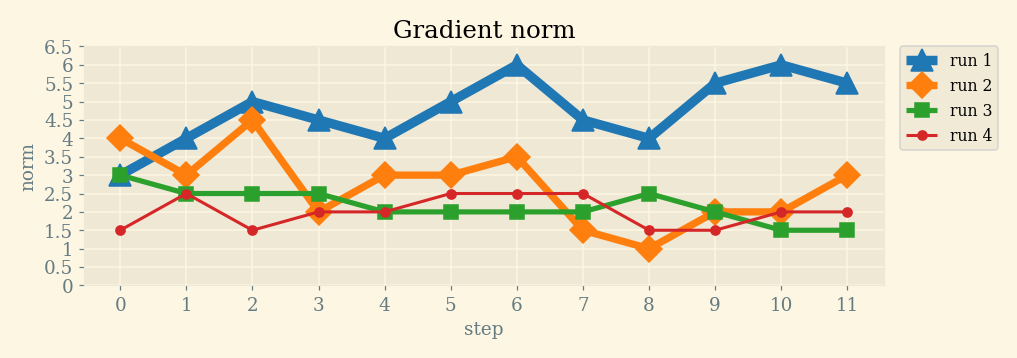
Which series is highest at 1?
run 1
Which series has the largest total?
run 1
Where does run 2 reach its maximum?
2
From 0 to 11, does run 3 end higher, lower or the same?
lower
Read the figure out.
Title: Gradient norm
x-axis: step, ticks 0 1 2 3 4 5 6 7 8 9 10 11
y-axis: norm, ticks 0 0.5 1 1.5 2 2.5 3 3.5 4 4.5 5 5.5 6 6.5
Legend: run 1, run 2, run 3, run 4
Values:
run 1: 3 4 5 4.5 4 5 6 4.5 4 5.5 6 5.5
run 2: 4 3 4.5 2 3 3 3.5 1.5 1 2 2 3
run 3: 3 2.5 2.5 2.5 2 2 2 2 2.5 2 1.5 1.5
run 4: 1.5 2.5 1.5 2 2 2.5 2.5 2.5 1.5 1.5 2 2
